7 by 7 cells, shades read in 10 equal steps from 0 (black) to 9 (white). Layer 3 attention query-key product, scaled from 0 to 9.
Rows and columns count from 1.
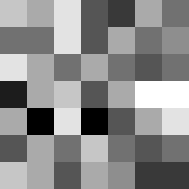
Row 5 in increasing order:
0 0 3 6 6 8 8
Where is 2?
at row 1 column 5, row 7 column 6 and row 7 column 7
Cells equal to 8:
5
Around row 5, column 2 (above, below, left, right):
6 6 6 8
